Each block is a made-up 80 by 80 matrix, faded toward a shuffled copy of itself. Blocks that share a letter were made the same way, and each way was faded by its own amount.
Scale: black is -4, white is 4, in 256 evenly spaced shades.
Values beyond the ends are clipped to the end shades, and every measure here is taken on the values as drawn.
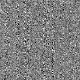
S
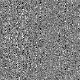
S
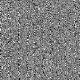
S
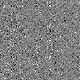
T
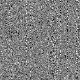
S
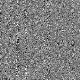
S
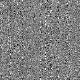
S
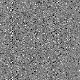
T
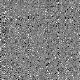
T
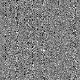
S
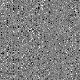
T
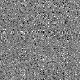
T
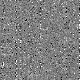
T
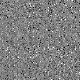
T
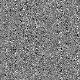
S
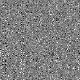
T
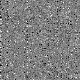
T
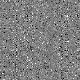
T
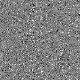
T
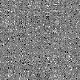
T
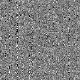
S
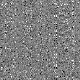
T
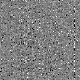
T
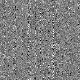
S
